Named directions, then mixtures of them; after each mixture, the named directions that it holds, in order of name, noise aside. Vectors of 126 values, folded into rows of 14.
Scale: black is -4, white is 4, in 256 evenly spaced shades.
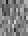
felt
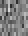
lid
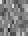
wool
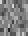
wool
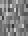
felt, lid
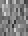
felt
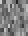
lid, wool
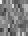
wool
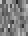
lid, wool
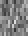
felt, wool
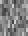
felt, wool
